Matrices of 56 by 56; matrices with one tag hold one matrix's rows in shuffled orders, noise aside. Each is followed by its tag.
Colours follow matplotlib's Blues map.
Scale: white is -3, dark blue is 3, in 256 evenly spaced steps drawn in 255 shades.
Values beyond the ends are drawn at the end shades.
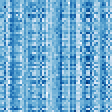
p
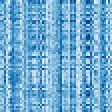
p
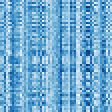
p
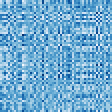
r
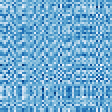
r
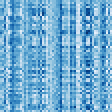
p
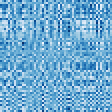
r
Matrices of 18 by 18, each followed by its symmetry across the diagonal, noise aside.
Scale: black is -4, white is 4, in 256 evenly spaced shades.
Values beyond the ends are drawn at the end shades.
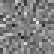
antisymmetric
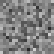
symmetric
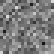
symmetric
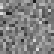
neither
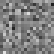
antisymmetric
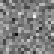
antisymmetric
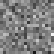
antisymmetric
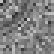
symmetric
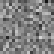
neither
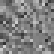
antisymmetric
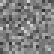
symmetric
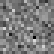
neither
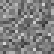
symmetric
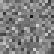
neither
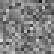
antisymmetric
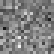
neither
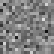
neither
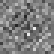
symmetric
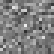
neither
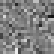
antisymmetric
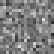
neither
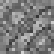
symmetric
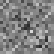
symmetric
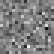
antisymmetric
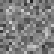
symmetric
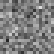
antisymmetric
